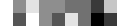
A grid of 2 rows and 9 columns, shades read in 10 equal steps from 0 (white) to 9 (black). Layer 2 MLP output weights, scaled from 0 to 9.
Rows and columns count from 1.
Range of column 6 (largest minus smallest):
4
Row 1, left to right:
0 4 1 4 4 5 5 7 2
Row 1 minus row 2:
0 -2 1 0 -2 4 0 -2 -5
